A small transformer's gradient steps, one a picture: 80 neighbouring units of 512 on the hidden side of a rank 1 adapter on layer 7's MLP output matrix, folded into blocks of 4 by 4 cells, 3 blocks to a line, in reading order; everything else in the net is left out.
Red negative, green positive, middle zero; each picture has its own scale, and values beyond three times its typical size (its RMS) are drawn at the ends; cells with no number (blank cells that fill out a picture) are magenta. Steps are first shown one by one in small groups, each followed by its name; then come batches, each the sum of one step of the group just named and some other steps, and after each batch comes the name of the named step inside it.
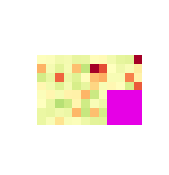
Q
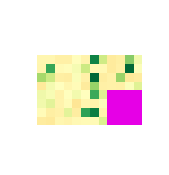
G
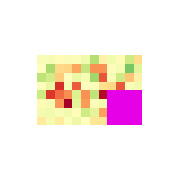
G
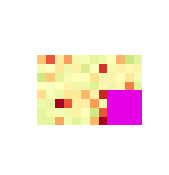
G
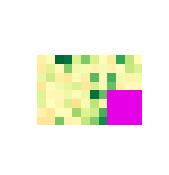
G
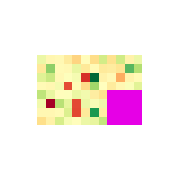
G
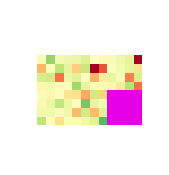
Q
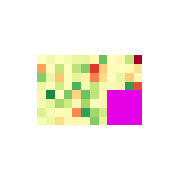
Q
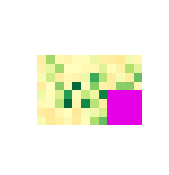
G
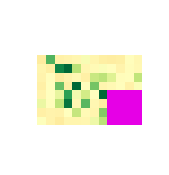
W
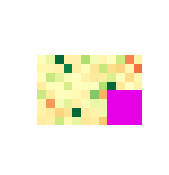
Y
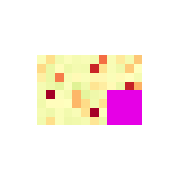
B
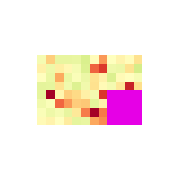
B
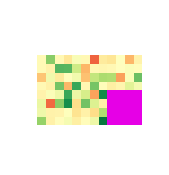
W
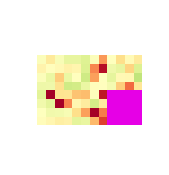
B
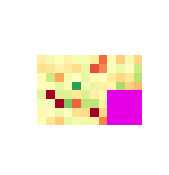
B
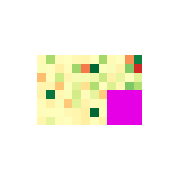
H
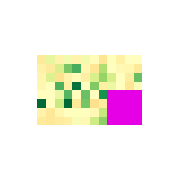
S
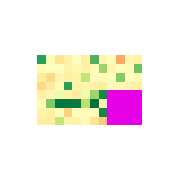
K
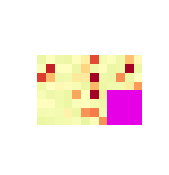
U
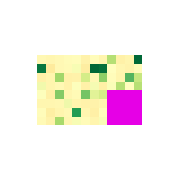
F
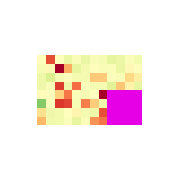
S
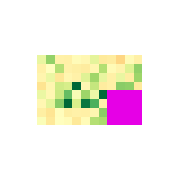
K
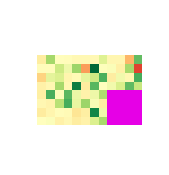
H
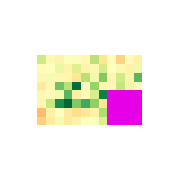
K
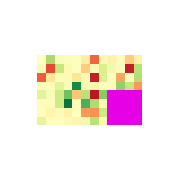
U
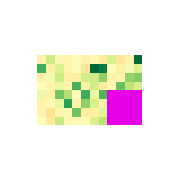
F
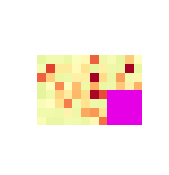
U
